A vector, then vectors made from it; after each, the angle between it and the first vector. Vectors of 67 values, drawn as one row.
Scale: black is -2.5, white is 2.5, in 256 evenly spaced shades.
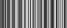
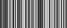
orthogonal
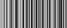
nearly opposite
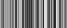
partly opposed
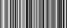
partly opposed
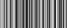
nearly opposite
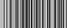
nearly opposite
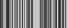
orthogonal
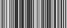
partly opposed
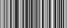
nearly opposite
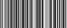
partly opposed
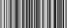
nearly opposite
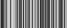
orthogonal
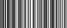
nearly parallel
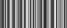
nearly parallel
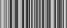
nearly opposite
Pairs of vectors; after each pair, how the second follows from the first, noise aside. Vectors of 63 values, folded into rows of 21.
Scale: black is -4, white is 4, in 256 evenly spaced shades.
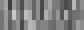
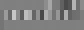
partly zeroed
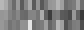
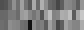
negated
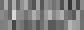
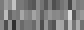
reversed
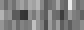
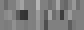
partly zeroed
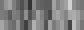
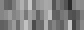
negated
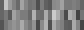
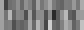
negated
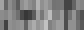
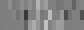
partly zeroed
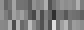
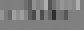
partly zeroed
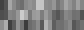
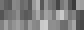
reversed
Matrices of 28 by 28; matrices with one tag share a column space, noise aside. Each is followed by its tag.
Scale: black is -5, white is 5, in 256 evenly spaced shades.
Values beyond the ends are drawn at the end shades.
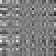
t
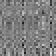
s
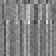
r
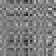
t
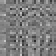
t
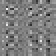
t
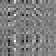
t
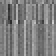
r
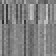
r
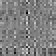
s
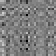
t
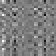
t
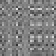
t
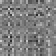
t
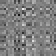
t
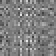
t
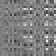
t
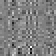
s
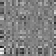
s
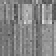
r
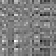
t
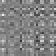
t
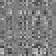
s
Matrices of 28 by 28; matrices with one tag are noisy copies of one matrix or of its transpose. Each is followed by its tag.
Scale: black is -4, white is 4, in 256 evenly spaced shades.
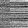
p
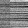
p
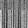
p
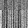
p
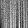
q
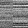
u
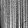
q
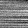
q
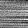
q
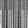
p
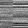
u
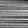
q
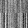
u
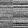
u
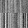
u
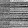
p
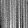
q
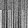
p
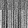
p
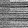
p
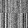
u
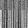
p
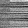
p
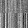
u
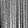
q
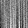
q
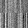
u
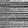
p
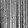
q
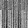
p
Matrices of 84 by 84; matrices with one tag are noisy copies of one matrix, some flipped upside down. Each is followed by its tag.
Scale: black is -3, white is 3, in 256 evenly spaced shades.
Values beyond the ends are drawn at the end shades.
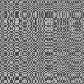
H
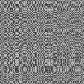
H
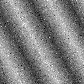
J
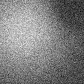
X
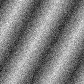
J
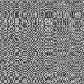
H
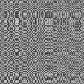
H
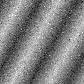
J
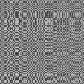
H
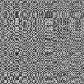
H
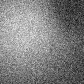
X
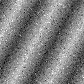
J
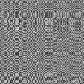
H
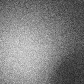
X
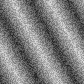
J
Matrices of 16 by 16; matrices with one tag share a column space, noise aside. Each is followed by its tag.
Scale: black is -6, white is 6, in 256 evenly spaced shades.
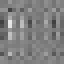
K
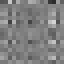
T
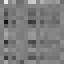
T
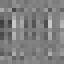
K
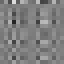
T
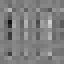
K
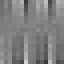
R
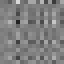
T
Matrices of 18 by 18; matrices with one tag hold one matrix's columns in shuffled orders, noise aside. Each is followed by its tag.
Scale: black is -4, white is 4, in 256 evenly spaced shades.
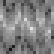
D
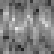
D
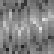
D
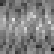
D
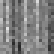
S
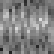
D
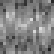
D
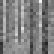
S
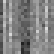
S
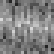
D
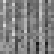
S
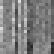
S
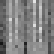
S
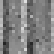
S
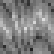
D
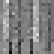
S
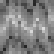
D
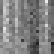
S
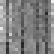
S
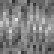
D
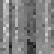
S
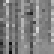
S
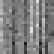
S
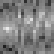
D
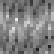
D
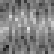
D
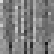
S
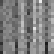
S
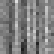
S
